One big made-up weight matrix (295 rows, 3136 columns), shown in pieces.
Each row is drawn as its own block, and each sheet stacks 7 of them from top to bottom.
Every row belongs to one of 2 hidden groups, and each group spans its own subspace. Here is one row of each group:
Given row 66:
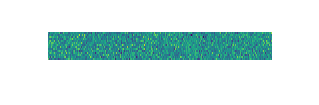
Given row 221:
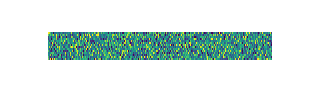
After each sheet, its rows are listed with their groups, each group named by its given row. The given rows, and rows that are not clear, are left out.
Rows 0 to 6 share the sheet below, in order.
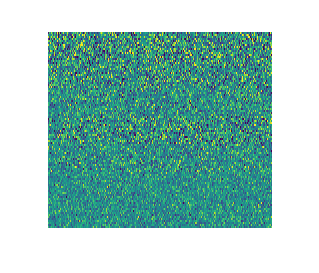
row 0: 66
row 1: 221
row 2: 221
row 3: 66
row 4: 66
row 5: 221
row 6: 221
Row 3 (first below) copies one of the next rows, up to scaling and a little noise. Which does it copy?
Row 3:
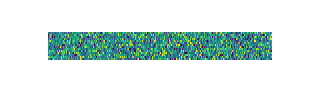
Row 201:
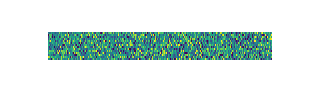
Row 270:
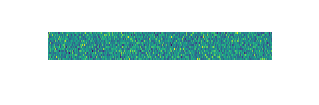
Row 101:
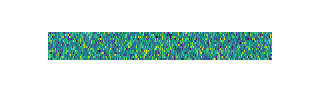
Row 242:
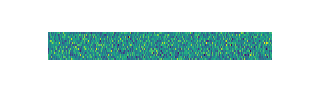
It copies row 201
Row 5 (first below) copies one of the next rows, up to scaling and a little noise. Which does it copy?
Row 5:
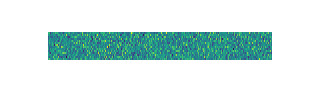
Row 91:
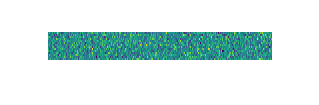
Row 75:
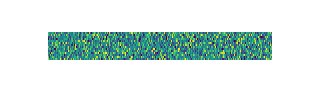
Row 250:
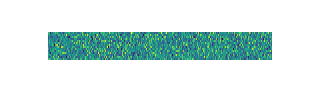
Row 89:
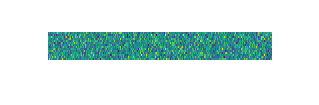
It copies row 250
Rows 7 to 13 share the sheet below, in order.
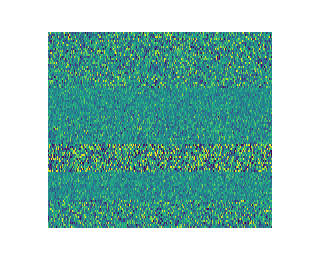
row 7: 66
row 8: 221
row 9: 66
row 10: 221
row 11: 221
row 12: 221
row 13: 66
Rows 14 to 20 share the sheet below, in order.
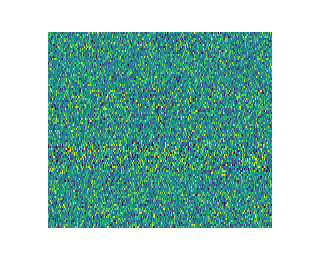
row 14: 221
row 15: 66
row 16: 221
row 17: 221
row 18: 221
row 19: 221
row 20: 221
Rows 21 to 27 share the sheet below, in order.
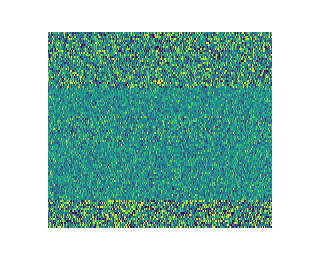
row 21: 66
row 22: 66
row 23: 66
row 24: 221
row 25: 66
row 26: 221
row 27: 66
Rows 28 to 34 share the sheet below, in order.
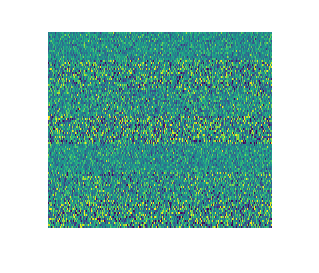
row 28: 66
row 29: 66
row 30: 221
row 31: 221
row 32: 221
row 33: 66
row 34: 66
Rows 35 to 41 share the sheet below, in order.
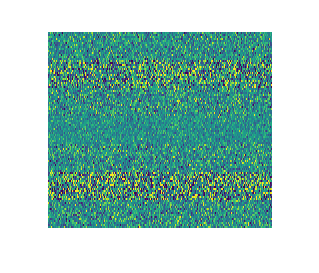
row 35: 221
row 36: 221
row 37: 221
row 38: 221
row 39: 221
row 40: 221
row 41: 66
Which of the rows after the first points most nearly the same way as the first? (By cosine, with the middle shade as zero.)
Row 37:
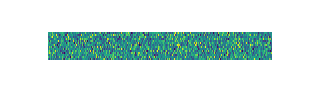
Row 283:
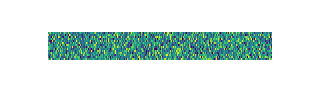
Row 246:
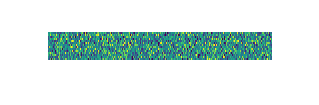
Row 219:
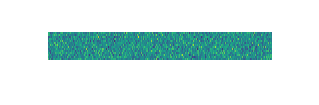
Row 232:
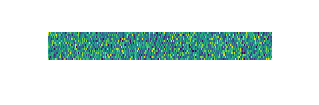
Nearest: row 246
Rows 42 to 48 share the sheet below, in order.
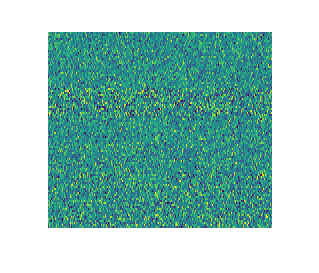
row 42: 221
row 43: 221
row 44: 66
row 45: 221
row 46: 66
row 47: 221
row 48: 66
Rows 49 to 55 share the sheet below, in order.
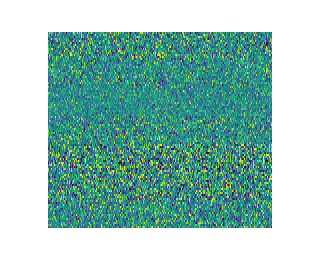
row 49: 66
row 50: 66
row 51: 221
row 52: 66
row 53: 66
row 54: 66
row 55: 221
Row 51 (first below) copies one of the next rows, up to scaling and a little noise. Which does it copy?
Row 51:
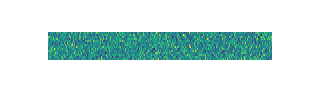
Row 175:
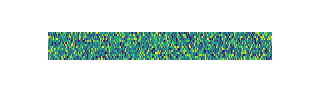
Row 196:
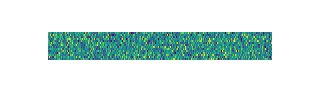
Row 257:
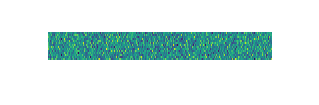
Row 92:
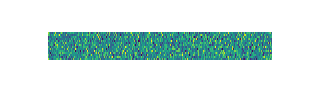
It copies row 175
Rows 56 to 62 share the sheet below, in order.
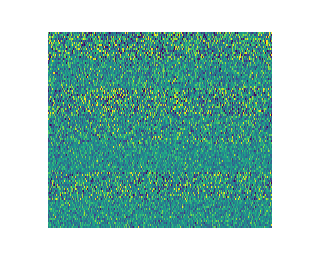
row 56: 66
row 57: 221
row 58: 221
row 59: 66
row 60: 221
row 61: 221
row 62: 66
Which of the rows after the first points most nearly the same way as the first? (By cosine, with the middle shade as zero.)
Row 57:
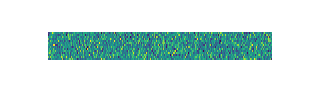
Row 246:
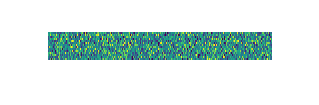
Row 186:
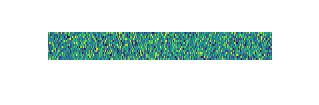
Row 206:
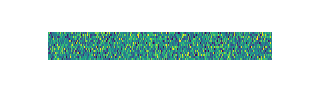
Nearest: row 186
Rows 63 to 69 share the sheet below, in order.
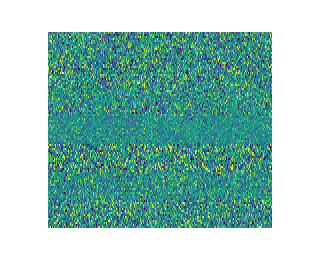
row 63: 66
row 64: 221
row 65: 66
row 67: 66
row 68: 221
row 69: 221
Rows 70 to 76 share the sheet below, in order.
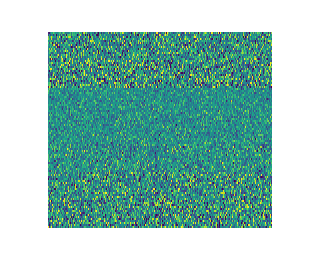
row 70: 221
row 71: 66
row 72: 66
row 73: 221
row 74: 221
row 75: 221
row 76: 66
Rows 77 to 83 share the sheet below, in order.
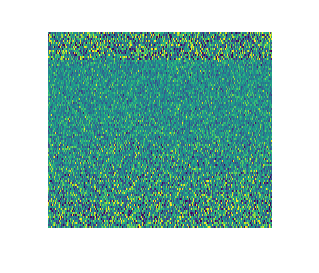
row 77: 66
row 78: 221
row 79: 66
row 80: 66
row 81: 221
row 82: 66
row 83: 66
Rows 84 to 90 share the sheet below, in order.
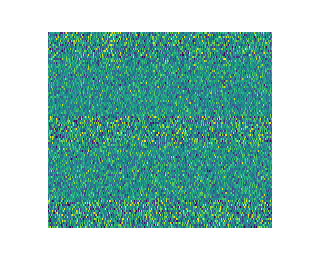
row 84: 221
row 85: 221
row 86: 221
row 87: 221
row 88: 221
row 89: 221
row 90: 221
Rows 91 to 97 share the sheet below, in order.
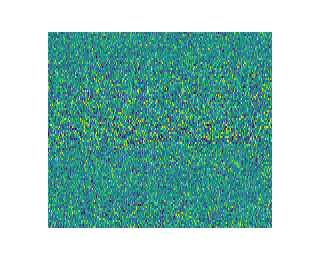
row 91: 221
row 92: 221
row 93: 221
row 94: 66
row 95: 221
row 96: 221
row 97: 66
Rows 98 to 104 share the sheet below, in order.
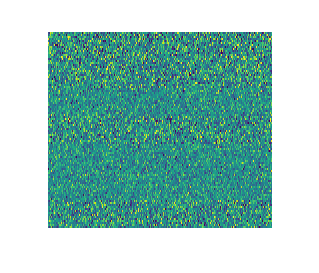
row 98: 221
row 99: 221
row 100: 221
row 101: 66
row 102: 221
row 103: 221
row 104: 221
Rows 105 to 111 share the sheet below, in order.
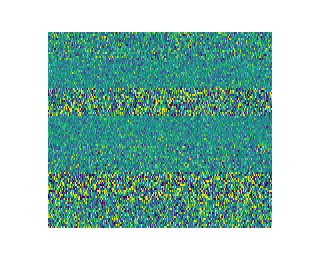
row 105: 221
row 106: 66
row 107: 66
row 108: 66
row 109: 221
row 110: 66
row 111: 221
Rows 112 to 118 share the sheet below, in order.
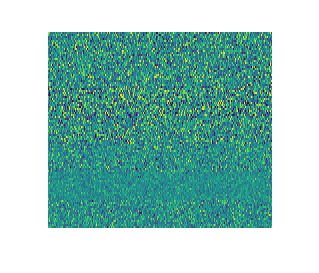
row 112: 221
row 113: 66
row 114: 66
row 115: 66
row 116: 66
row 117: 66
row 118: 221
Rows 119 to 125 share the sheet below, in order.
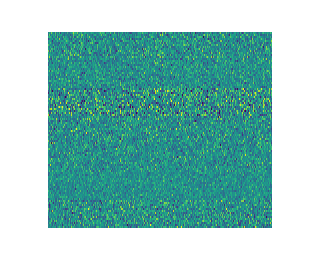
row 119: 66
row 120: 66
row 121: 66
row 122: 221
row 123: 221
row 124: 221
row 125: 66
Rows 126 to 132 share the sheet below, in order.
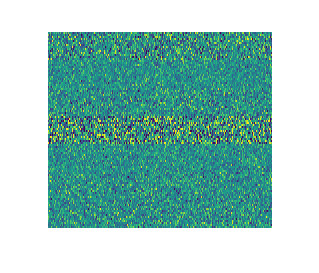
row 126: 66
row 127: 66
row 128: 221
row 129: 66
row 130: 221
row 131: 66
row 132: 66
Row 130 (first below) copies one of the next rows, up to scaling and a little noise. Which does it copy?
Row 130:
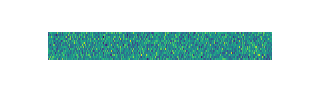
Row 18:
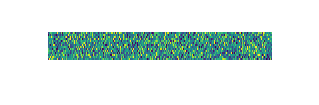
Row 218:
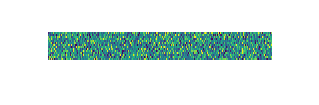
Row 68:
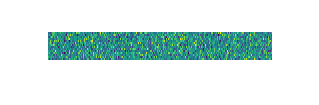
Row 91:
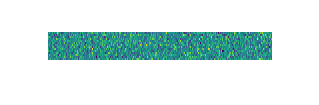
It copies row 18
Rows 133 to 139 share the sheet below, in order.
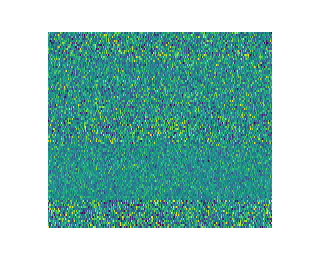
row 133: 66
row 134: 221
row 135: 66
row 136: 221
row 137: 221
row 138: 66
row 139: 66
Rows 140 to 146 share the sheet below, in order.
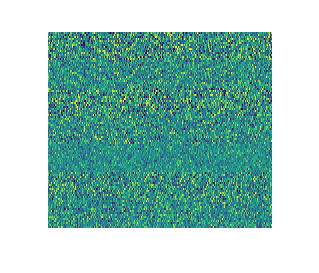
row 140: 66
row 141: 66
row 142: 221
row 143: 66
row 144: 66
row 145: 221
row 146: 221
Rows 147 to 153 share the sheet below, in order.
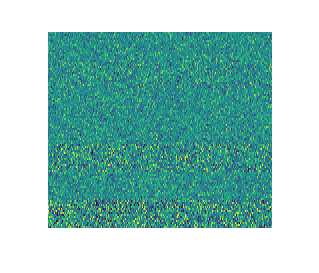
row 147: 66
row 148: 66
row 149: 221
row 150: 66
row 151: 221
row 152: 221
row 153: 221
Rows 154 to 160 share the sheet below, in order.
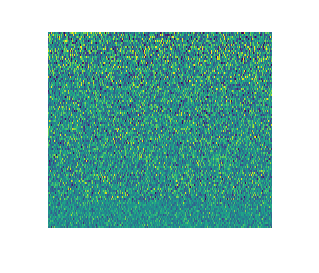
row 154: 66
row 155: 221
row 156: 66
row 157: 66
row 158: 221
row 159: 221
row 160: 221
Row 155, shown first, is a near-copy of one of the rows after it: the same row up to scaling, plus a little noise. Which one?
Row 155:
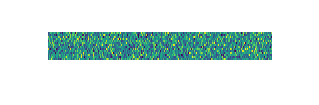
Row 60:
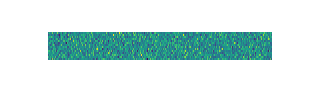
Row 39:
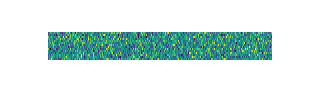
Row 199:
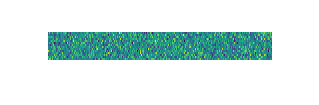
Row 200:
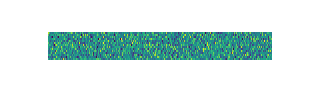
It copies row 39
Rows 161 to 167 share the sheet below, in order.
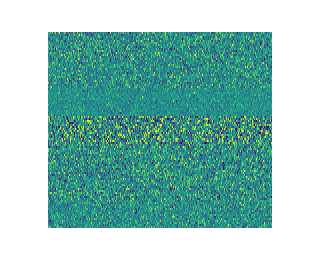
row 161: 66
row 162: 66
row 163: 221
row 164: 66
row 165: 221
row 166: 66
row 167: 221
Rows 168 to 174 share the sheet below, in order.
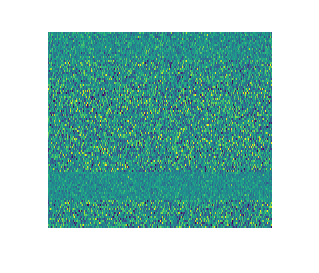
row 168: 66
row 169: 66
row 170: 221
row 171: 66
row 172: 221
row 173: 66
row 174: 66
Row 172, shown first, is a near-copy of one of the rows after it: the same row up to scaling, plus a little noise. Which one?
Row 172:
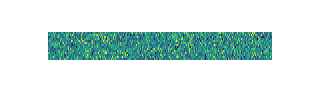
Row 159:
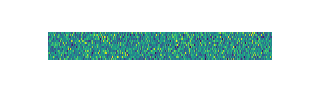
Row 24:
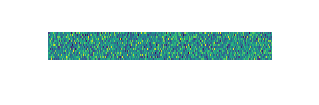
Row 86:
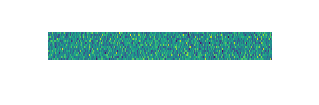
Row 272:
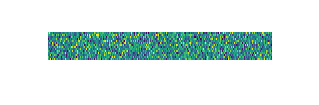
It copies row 159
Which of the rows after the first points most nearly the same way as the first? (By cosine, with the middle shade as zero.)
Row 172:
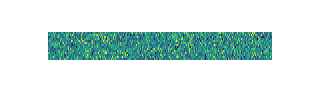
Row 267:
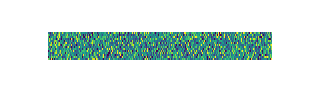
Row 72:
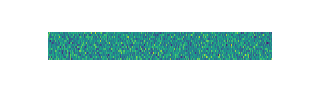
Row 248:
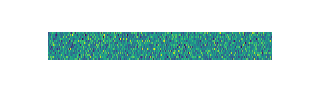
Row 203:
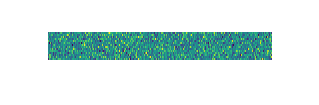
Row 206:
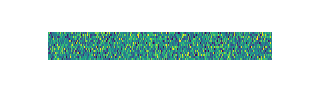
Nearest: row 248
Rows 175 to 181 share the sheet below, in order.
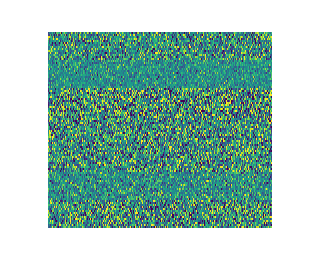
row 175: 221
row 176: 221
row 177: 66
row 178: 221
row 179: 66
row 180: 66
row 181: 221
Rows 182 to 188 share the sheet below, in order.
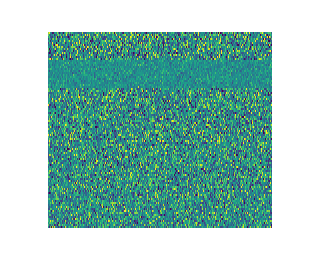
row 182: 221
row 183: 66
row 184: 221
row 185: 66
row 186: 221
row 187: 221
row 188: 221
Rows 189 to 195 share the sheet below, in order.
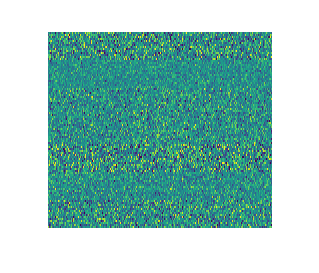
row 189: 66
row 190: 221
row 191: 221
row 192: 221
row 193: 221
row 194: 66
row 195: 66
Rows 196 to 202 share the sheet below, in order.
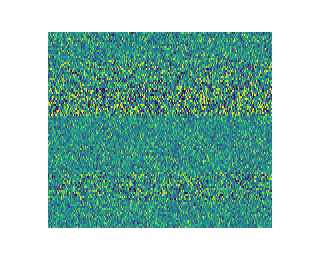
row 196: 221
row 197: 66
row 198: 221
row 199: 221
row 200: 221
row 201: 66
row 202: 221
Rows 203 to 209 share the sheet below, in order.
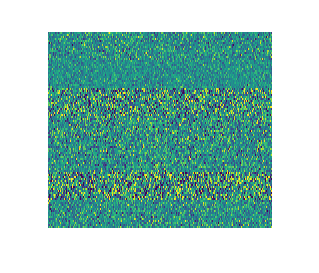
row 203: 66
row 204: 66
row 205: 221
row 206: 221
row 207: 221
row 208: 66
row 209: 66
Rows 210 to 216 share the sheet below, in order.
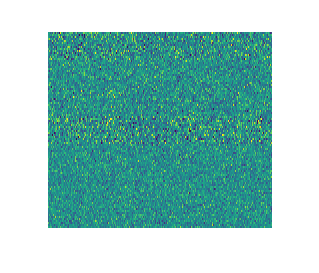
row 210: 66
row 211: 66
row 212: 221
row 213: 221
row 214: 221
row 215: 221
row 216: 66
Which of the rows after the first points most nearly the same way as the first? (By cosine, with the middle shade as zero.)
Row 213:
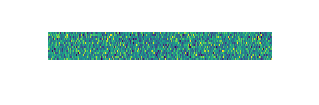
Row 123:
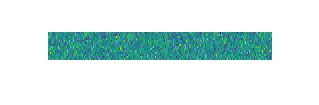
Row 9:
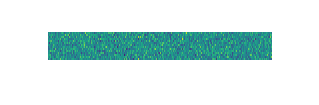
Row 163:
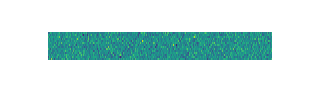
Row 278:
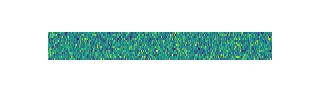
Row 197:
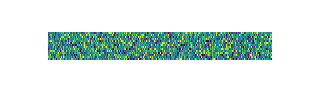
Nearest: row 163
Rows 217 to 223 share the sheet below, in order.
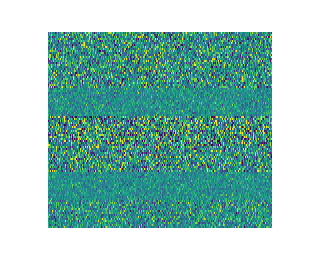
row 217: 66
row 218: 221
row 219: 221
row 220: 66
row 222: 66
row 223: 221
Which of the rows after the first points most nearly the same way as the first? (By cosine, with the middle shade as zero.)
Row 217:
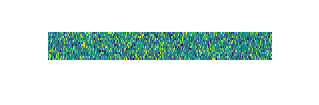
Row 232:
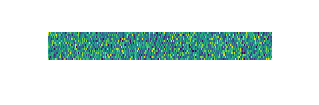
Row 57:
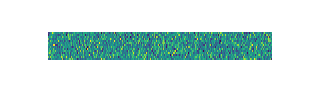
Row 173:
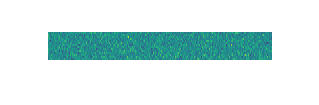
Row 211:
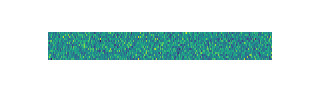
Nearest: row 211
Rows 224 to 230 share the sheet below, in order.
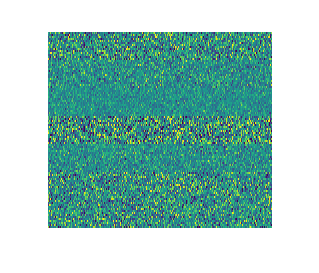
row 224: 66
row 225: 66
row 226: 221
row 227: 66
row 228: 221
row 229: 221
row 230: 66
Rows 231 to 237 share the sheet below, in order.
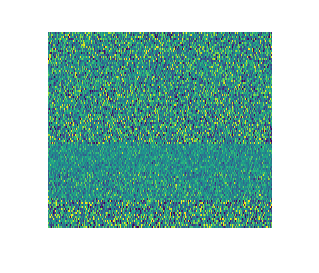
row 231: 66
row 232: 221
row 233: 221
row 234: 221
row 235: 221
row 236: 221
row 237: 221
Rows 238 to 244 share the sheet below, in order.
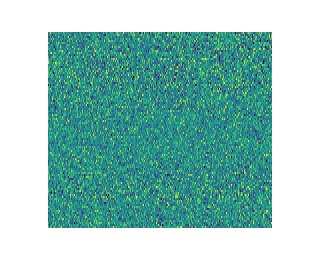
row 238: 66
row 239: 221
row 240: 221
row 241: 221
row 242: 66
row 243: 66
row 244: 66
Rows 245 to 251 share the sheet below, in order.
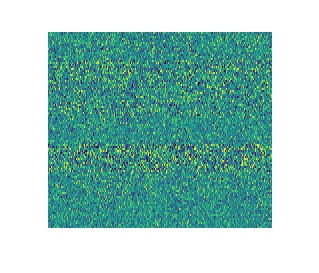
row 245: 221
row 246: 221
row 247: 66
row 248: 221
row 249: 221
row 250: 221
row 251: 221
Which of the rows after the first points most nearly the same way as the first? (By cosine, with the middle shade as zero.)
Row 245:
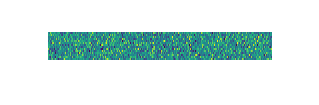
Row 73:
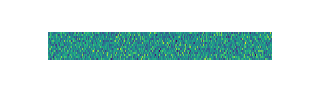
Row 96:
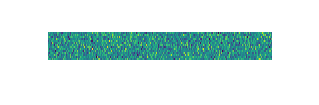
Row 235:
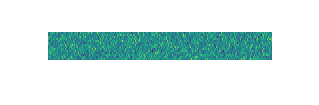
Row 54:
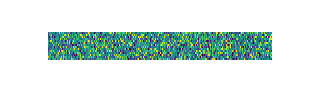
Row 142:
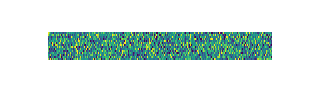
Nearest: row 142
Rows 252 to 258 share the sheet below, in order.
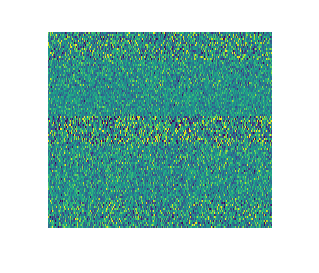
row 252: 221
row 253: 66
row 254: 66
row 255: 221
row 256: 221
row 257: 221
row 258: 221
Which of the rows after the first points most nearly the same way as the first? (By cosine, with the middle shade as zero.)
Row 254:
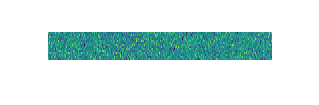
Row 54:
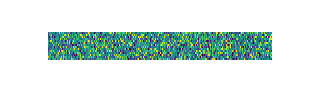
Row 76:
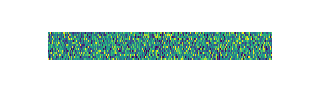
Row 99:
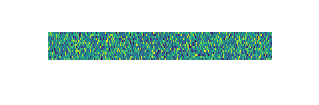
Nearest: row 76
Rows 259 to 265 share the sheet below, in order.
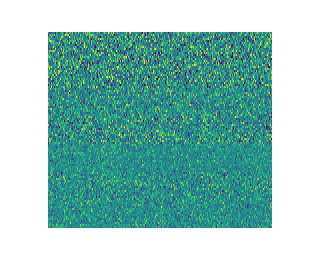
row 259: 66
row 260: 221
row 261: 66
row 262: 66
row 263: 221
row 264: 221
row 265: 66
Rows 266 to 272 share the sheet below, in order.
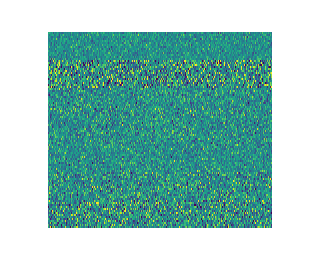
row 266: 221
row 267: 221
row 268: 66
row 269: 221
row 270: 66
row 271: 221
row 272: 221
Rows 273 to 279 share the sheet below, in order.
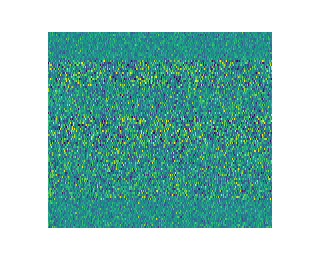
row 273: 221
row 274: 66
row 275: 221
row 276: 221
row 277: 221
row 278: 221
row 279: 221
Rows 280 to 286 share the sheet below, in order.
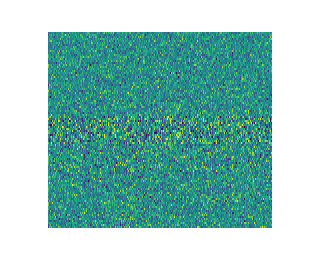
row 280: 66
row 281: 221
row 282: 66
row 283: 66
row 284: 66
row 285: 66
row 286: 66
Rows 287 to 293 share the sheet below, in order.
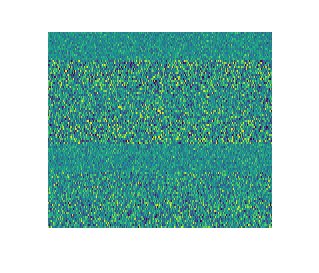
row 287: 66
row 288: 221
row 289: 66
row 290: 66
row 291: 221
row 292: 221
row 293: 66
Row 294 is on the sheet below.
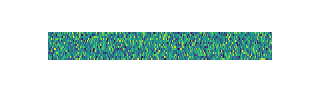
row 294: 221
